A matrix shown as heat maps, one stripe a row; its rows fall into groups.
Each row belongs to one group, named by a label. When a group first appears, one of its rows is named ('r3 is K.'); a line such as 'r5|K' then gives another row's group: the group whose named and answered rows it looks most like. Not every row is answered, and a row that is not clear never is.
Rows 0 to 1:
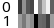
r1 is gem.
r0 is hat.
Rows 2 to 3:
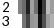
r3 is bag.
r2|bag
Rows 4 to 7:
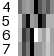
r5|bag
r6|hat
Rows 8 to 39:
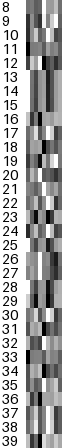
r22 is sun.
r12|gem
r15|bag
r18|gem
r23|bag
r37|sun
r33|sun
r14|bag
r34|gem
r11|sun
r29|bag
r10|sun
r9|hat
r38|sun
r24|sun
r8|hat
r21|hat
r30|sun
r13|bag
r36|hat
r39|hat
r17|sun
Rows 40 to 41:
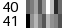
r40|sun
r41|sun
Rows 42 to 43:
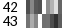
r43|gem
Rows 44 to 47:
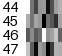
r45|gem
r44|bag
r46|hat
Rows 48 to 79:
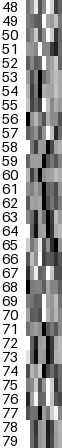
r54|hat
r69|hat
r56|sun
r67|sun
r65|gem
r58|bag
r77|hat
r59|gem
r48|sun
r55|hat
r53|hat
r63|bag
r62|gem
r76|sun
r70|hat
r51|gem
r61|gem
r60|hat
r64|bag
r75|sun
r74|gem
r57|sun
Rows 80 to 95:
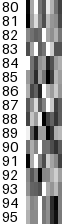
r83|sun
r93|hat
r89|bag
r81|sun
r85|bag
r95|gem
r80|sun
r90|gem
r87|sun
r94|gem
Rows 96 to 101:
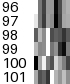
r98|gem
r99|gem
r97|bag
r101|hat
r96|bag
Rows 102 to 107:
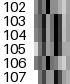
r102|hat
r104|bag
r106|hat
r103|bag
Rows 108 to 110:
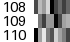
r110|sun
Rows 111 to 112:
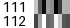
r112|sun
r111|bag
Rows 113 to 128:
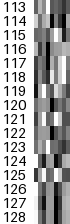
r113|gem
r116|hat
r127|bag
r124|bag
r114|gem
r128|bag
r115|sun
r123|gem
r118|hat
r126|bag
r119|sun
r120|gem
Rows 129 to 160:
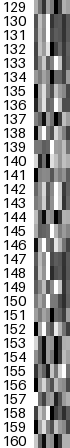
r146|sun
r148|gem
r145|hat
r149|sun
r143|sun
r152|sun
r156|sun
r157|bag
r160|bag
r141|sun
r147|gem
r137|bag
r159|sun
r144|bag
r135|sun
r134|gem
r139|hat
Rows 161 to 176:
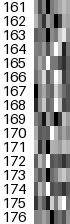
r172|gem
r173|hat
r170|hat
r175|hat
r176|gem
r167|sun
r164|sun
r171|hat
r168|sun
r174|gem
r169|bag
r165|gem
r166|sun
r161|hat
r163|hat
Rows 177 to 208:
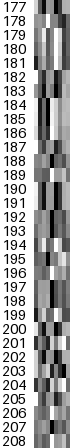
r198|gem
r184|hat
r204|hat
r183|bag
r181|sun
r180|sun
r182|bag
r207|gem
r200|bag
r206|hat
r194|sun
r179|sun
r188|gem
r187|bag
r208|hat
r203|gem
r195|hat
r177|bag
